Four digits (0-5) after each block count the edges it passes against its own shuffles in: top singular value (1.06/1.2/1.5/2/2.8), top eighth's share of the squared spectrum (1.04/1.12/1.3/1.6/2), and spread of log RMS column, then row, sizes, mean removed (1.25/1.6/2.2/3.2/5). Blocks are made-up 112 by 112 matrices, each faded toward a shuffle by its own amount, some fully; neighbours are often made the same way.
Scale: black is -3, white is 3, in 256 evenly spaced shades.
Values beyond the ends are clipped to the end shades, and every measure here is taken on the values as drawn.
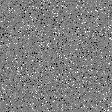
3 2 1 0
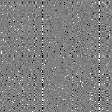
5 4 3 2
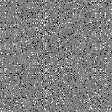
4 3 2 1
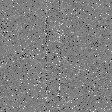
3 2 1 0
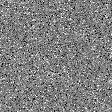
0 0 0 0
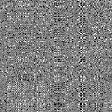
5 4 3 3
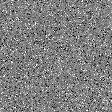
0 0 0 0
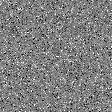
2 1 0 0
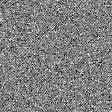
0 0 0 0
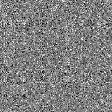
4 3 2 2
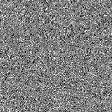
4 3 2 1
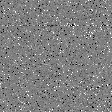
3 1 0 0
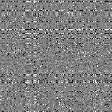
5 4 2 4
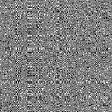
5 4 3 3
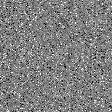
3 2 0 0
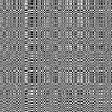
5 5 5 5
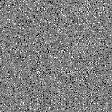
4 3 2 2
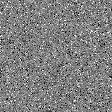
2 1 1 0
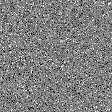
2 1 0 0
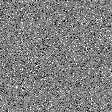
3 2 0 0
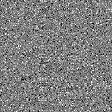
4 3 1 1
